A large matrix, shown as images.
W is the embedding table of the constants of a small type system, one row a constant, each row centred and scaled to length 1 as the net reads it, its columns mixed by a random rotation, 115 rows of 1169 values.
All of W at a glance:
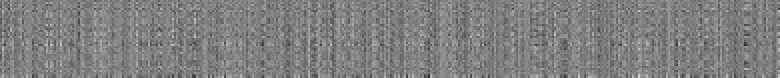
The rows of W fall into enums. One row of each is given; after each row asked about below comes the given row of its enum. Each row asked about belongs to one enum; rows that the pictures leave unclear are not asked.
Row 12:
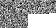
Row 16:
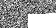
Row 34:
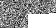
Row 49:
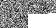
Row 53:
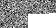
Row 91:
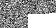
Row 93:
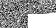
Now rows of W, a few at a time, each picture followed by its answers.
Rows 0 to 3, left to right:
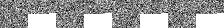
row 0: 12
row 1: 93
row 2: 34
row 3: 53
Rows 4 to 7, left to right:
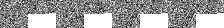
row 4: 91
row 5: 49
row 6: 34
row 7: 34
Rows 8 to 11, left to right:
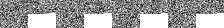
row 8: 93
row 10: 34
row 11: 53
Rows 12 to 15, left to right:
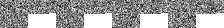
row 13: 12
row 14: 34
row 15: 49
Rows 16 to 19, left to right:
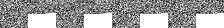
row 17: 93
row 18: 53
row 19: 53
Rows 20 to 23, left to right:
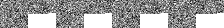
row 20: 49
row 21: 53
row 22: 49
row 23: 91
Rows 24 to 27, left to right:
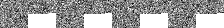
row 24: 49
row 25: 91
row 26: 12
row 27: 34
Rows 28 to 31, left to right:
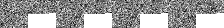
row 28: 53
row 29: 34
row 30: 34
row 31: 49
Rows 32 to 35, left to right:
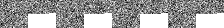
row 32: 53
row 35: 53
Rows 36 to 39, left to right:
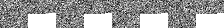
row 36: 16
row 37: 91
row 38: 53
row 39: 12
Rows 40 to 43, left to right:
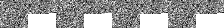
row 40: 34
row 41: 16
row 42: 34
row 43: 34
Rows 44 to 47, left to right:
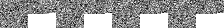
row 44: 93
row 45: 34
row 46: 91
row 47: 91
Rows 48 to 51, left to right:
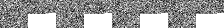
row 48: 16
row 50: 53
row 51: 53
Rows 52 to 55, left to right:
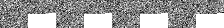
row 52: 16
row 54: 53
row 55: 34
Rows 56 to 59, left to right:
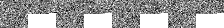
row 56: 34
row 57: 93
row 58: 49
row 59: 53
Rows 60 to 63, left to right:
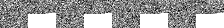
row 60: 16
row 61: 91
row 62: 49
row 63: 93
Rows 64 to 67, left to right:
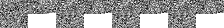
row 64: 93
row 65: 91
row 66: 91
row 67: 91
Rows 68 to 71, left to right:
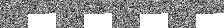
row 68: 91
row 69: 49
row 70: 12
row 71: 16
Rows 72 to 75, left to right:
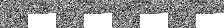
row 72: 49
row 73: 16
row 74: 93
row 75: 16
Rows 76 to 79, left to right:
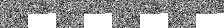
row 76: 49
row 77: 53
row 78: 49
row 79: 53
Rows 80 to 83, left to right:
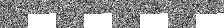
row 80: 12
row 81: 16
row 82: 49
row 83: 34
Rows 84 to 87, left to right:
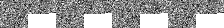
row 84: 34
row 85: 91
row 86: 49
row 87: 34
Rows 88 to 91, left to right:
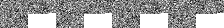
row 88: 49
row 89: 53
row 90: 49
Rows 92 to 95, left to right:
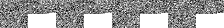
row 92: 93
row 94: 53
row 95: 91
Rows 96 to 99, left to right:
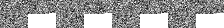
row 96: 91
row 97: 49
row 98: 91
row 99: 16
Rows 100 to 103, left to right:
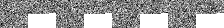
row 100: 53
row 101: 12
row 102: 34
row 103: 49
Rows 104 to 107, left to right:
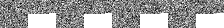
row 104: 12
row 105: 91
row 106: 49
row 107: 16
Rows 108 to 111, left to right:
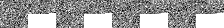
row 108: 34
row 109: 53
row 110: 93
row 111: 93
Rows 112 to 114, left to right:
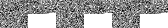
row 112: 93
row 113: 49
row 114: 93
